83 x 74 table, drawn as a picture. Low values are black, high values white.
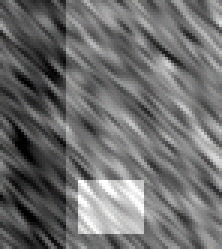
The right part is higher, past a seam about 30% of the way across. An odd patch, higher than its surroundings, sits in the bottom middle. The ninth with the highest average is the bottom middle.
